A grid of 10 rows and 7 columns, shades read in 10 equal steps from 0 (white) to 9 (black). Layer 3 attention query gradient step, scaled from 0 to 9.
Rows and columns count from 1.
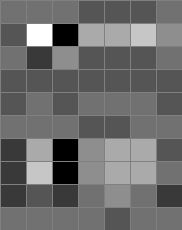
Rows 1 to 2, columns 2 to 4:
5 5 6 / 0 9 3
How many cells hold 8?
0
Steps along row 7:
down up down down same up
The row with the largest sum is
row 4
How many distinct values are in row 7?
5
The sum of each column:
59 44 65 50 48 46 54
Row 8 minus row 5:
1 -3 3 -1 -2 -2 -1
